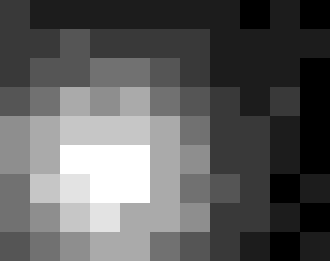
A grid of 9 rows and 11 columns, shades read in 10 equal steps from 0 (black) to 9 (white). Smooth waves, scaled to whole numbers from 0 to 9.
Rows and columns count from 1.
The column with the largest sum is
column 4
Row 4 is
3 4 6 5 6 4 3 2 1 2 0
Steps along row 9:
up up up same down down down down down up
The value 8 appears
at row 7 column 3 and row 8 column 4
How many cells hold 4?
10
